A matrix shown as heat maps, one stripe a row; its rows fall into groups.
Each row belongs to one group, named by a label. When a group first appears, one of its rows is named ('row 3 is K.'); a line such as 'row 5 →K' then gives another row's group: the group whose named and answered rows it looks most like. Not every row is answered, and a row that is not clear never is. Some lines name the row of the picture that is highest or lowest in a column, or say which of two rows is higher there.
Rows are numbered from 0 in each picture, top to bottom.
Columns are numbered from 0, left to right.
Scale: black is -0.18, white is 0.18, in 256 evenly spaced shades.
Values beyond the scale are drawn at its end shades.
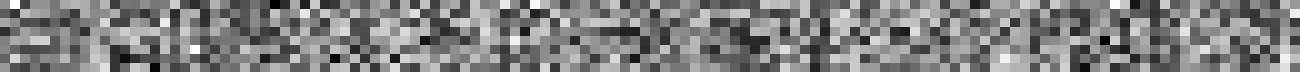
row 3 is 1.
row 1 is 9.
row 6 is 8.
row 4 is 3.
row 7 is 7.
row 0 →8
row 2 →7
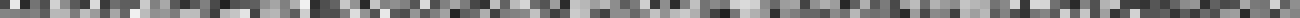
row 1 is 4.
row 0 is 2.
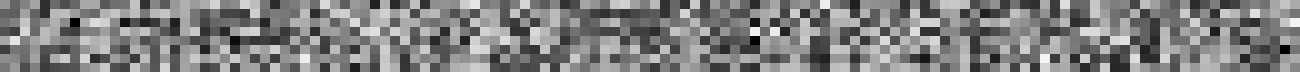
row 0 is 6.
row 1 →1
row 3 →1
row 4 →8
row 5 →7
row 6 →4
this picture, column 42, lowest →0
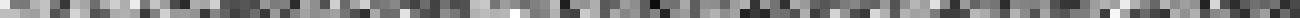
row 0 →9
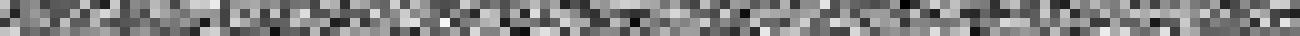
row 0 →6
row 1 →1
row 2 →3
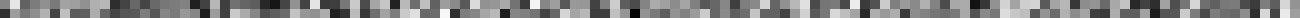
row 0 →8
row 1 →3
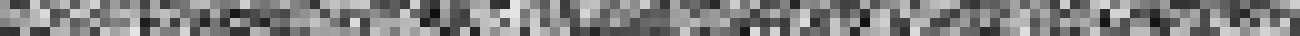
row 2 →3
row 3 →1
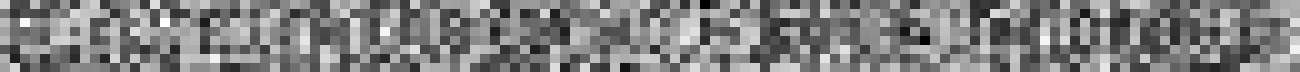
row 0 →6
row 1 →7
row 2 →4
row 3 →4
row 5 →9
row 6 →6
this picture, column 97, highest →7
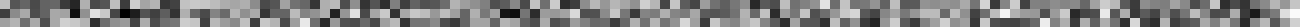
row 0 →6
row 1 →8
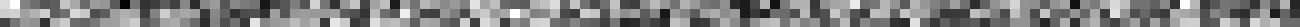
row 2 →1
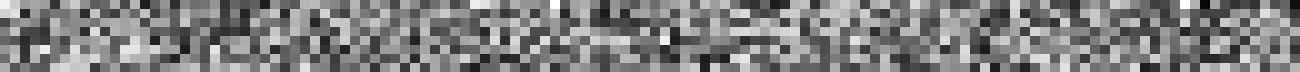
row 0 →9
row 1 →2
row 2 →1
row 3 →2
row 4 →7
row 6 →2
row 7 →4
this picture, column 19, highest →7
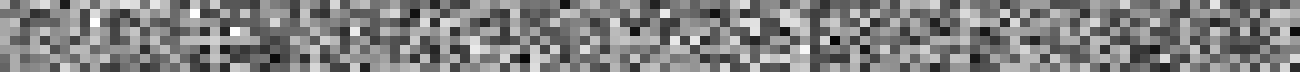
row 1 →7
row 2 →2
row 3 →3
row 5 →9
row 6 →8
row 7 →3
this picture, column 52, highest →4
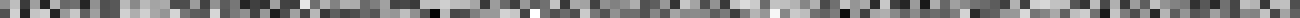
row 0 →2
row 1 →3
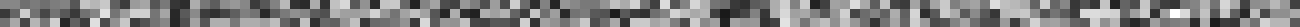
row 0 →7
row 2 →2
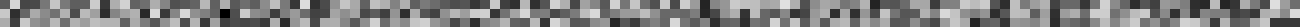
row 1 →6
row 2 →1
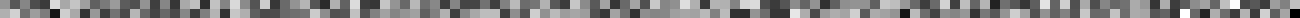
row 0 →4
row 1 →3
